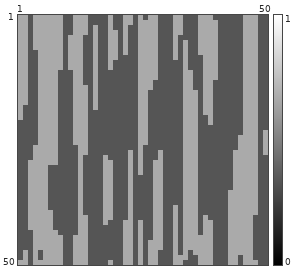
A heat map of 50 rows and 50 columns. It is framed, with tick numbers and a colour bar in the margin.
The values fall into two levels. On average the colour sits 50% of the way up the scale. Streaks run downward. The ninth with the lowest average is the centre. There is no overall slope.
